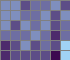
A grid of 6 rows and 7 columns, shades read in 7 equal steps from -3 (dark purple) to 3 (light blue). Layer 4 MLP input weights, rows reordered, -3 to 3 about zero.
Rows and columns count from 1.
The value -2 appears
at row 4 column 6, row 5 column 1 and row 6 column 1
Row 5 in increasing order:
-2 -1 -1 -1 0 1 3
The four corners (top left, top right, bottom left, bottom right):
1 -1 -2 3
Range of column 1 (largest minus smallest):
3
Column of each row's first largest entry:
1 1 1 4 7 7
